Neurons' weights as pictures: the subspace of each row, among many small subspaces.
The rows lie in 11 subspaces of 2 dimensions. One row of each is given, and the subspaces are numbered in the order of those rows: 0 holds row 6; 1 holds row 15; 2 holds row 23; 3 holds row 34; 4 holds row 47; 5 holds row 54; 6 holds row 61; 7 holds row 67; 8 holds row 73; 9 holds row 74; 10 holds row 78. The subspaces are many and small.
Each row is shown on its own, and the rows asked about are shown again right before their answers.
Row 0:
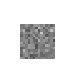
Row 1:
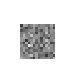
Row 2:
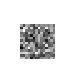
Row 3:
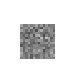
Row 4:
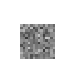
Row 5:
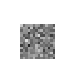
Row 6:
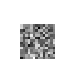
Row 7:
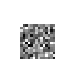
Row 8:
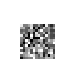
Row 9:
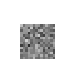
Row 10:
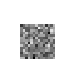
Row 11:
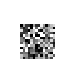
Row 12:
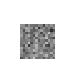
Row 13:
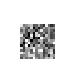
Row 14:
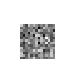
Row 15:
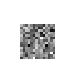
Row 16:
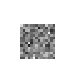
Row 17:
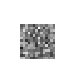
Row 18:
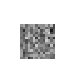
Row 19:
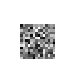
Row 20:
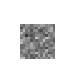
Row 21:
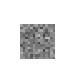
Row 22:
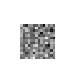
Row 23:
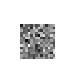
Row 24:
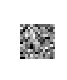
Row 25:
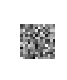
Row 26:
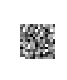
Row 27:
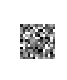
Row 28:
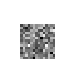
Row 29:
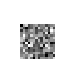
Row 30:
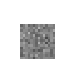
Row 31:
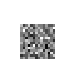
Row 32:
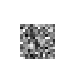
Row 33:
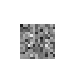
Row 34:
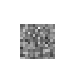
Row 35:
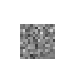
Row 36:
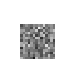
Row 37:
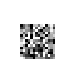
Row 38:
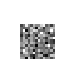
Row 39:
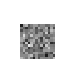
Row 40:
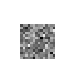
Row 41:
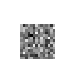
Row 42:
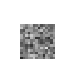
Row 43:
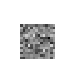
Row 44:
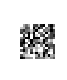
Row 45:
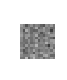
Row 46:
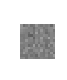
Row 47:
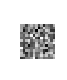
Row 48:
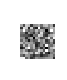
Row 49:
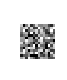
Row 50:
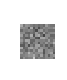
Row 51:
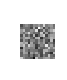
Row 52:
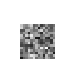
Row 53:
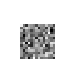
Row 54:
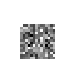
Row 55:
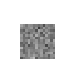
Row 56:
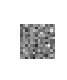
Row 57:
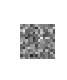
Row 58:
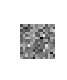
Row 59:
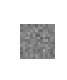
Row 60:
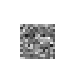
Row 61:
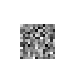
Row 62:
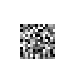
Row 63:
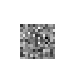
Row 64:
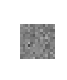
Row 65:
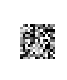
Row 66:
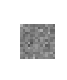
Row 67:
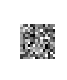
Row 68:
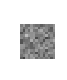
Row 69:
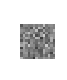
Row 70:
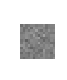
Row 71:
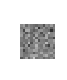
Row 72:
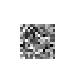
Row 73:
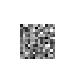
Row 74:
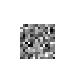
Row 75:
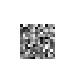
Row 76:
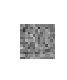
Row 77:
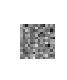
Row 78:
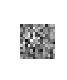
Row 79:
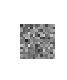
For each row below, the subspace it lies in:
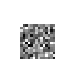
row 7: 9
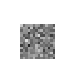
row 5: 2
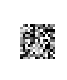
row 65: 7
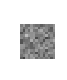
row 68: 10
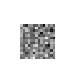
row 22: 8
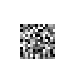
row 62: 4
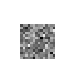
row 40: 1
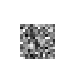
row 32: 0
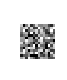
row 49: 7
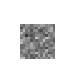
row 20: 10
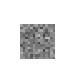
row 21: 4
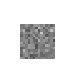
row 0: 1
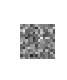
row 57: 1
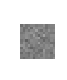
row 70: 0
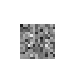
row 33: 5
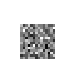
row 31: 7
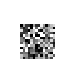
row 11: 2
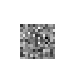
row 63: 3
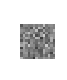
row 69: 6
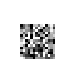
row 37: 10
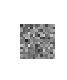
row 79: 2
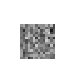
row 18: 9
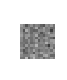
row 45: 8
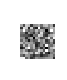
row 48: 4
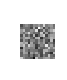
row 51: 6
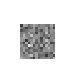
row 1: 9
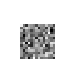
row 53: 9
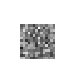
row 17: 3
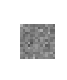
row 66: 5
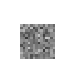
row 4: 4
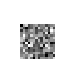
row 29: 9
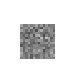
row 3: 4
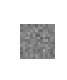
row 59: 4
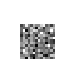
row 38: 8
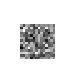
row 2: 3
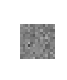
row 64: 7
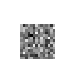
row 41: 5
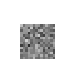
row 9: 2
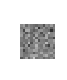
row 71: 7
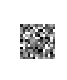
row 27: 6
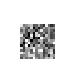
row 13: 10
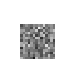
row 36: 6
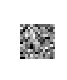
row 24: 0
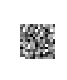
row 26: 4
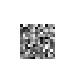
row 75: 8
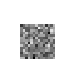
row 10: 5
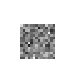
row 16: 5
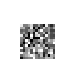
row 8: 10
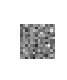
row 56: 8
